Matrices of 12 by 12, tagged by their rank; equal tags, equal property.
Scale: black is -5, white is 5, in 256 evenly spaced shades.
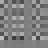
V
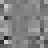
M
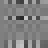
V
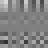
V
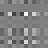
V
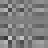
V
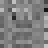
M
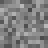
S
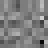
M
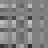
V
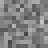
S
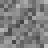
S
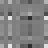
V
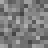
S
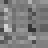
M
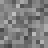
S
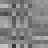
M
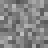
S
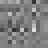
M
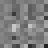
M
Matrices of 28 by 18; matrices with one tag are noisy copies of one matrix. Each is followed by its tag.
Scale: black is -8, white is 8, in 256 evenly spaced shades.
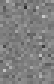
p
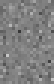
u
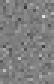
p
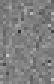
u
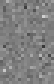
p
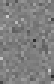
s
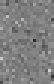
s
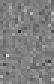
u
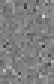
p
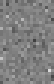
s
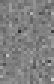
u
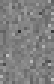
u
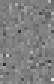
u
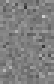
p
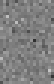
s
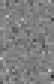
s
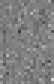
u
